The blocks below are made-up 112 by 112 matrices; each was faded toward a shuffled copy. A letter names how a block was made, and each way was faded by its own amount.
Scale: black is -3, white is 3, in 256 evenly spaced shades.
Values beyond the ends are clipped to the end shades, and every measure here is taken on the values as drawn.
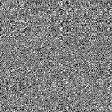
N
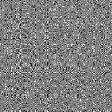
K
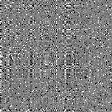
K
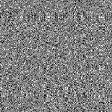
N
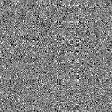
N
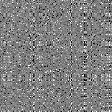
K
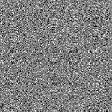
N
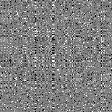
K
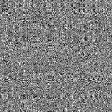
N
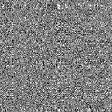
N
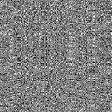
N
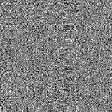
N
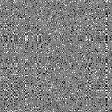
K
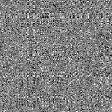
N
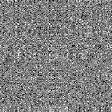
N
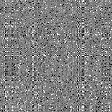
K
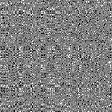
K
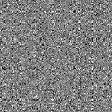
N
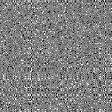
K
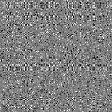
K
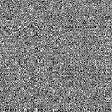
N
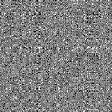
N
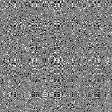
K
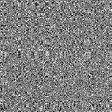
N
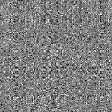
N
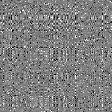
K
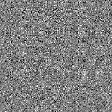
N
